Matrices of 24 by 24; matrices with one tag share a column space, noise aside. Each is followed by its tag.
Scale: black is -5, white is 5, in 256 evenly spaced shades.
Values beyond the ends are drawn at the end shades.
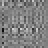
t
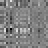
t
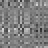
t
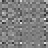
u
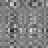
t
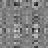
t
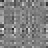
t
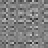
u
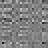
u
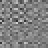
u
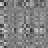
t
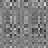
t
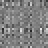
t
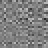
u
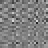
u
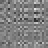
u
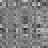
t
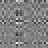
u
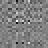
u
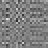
u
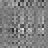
t
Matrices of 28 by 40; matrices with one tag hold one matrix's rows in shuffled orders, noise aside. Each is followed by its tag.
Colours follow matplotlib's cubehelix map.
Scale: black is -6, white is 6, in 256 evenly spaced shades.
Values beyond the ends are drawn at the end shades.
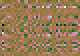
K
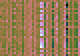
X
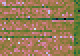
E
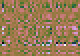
K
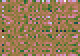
K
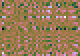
K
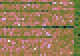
E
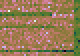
E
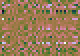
K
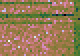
E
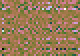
K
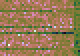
E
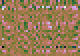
K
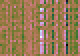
X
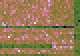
E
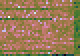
E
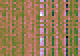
X
